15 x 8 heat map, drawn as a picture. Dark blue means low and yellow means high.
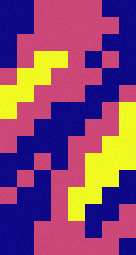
Odd rows or columns: none. Ninth with the highest average: middle right. Calmest part: top middle. Slope: none. Grain: diagonal, up to the right. Average level on the scale: 40%.
